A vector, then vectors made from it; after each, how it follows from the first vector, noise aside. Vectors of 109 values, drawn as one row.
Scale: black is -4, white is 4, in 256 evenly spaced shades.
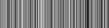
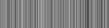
shrunk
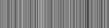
shrunk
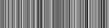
sign-scrambled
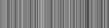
shrunk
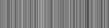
shrunk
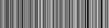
sign-scrambled
